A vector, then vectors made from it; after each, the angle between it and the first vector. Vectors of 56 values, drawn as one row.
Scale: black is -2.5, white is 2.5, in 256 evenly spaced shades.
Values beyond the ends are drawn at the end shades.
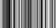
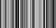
partly opposed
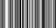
partly opposed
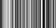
nearly opposite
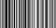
partly aligned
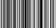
partly aligned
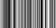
nearly parallel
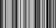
partly opposed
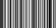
partly opposed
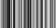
nearly parallel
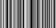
orthogonal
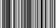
nearly parallel
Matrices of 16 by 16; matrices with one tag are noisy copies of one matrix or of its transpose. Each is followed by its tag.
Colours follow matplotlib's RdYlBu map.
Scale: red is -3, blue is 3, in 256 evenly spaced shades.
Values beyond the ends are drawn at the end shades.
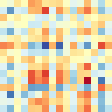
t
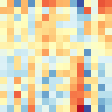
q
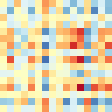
t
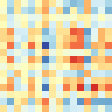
t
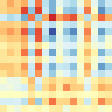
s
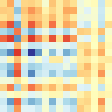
s
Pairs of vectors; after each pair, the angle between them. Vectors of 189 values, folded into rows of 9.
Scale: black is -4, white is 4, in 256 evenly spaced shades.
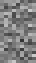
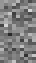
nearly parallel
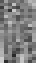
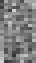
nearly parallel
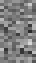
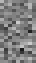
nearly parallel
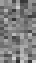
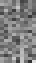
nearly parallel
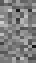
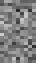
nearly parallel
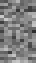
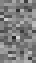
partly aligned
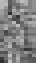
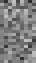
orthogonal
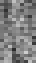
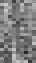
nearly opposite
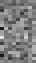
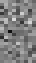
partly opposed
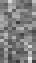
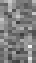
nearly parallel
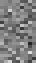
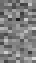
partly opposed
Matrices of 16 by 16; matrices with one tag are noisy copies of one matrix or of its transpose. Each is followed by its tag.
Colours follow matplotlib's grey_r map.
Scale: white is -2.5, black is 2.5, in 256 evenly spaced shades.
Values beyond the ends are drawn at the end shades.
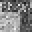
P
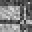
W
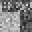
P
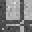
W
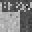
P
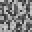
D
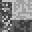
P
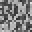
D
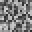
D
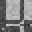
W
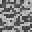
D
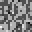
D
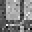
W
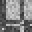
W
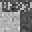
P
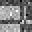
W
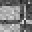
W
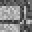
W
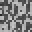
D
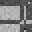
W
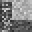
P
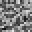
D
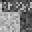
P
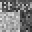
P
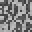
D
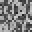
D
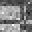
W
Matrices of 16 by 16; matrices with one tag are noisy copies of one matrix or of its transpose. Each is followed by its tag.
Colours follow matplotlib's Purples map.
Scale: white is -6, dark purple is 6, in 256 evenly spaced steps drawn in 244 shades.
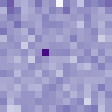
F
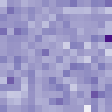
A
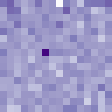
F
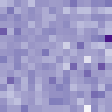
A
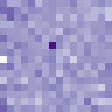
F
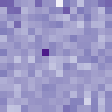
F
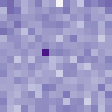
F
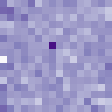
F
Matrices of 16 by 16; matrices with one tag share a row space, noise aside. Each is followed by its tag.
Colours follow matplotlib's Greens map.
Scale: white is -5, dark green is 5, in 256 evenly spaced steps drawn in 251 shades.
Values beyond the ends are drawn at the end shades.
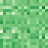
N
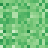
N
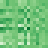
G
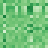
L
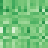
N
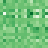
L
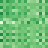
N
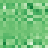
L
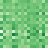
N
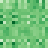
N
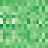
N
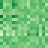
N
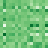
L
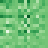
G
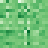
G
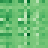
G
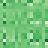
L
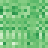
N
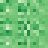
G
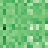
L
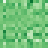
L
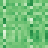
L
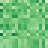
N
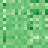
L
